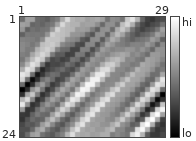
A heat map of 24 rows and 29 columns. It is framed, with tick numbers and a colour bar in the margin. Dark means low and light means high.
Slope: none. Grain: diagonal, up to the right. Mirror symmetry: none. Ninth with the lowest average: middle left.
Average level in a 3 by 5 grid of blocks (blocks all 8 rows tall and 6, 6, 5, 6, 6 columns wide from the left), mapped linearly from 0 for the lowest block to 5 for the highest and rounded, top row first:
23130
10543
03532
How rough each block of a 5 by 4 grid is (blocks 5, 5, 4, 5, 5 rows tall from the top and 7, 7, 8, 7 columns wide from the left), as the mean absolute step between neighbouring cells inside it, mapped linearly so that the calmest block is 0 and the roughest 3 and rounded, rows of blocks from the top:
0011 / 1100 / 2111 / 2213 / 1103
